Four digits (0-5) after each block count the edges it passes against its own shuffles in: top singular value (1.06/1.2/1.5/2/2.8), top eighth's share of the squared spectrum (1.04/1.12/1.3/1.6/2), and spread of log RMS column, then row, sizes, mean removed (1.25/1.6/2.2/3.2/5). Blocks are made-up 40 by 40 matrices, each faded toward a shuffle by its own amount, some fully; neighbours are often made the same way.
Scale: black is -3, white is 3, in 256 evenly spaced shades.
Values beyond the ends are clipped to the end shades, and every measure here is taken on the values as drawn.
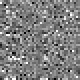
3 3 1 2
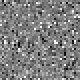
3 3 1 1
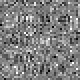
3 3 1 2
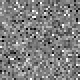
1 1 0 0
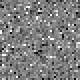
0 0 0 0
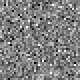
0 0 0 0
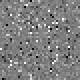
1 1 1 0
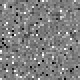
0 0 0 0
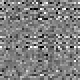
4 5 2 3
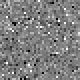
1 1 0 0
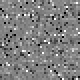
1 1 0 1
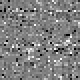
3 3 0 2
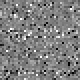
2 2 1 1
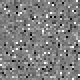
0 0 0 0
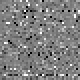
3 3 0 2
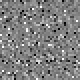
2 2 0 0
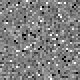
1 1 0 0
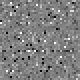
1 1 0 1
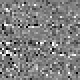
3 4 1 2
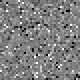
0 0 0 0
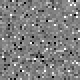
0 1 0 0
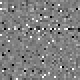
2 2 0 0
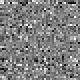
3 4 1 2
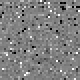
2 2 0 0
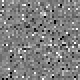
1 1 0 0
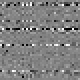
4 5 1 3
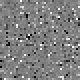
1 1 0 0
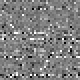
3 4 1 2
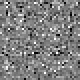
3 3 1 2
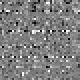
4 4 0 3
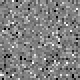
1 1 0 0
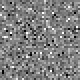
1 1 0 1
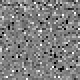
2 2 0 1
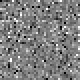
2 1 1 0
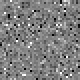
1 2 1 0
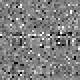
3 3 0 2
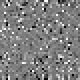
3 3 1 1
